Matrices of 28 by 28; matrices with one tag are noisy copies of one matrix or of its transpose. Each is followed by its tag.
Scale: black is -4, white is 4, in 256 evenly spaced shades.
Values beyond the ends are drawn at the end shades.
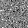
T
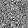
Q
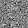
Q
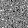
T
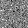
T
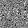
Q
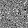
Q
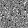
Q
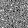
T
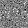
Q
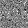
Q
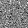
T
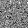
T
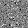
Q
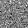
T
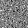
T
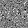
Q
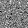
T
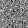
T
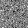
T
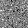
T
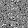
Q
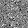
Q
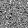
T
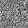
Q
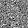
Q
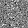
Q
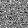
T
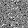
Q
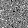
T
